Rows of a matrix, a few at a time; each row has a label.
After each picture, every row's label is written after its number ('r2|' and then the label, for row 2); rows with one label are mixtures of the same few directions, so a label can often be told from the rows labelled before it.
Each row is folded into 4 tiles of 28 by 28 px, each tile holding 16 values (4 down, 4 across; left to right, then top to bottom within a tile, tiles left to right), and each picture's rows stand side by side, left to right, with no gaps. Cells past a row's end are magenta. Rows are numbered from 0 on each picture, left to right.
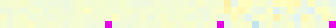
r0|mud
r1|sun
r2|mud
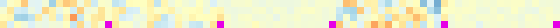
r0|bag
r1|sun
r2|mud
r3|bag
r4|mud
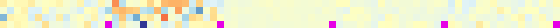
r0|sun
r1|mud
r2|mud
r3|sun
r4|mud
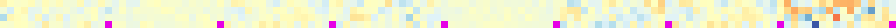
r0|sun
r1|mud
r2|bag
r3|bag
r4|bag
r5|bag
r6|bag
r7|mud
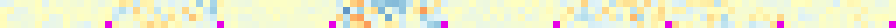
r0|sun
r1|bag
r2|mud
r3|mud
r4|bag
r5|bag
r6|sun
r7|bag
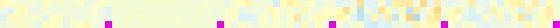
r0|sun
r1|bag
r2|bag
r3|bag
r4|bag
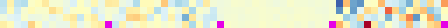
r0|mud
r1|bag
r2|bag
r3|mud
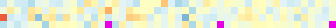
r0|sun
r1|bag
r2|bag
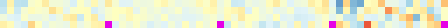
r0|mud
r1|bag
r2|bag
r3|mud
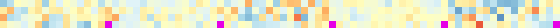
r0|sun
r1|sun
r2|bag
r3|bag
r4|mud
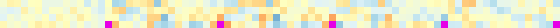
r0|bag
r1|sun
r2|sun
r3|sun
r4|mud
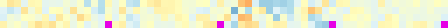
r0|bag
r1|mud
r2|mud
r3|sun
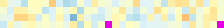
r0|bag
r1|bag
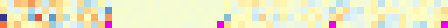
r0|sun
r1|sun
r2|sun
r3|sun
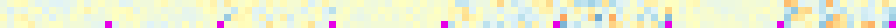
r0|mud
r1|bag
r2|sun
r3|bag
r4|bag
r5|sun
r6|mud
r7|sun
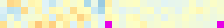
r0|bag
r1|mud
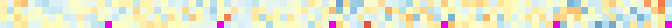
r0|mud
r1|bag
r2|sun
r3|mud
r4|sun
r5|bag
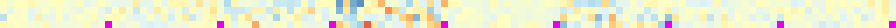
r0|sun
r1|bag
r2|mud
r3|mud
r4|sun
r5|sun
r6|sun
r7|bag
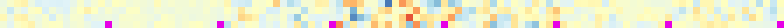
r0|mud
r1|sun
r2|bag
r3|bag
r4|sun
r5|sun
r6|bag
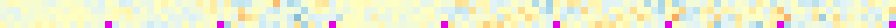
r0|bag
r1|bag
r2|bag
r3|sun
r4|bag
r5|bag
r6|sun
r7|sun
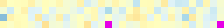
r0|sun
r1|bag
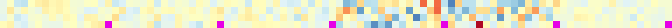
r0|mud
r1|sun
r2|bag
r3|bag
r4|mud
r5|bag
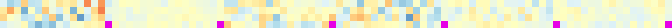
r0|bag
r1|bag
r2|sun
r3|bag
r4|bag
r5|bag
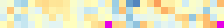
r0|mud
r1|mud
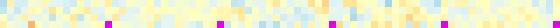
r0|mud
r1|sun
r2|bag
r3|bag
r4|bag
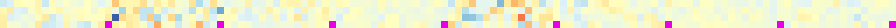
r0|sun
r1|sun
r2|bag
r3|sun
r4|bag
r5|mud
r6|bag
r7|bag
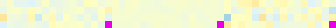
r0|sun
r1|mud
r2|sun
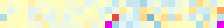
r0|sun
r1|sun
